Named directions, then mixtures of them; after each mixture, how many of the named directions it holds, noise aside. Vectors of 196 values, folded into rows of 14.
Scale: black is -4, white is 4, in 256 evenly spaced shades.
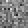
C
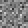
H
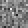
two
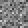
one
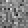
one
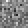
one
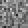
two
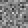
one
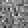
one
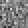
two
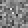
two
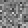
one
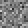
one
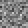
one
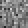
two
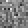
one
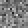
two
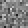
two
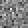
two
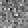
one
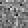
one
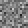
one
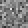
two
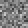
one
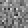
one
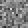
two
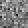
two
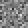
one
